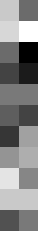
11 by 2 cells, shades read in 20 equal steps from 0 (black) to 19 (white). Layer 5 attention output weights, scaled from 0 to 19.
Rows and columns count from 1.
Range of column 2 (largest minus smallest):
19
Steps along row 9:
down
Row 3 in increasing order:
0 8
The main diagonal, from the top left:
15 19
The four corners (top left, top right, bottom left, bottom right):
15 8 6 9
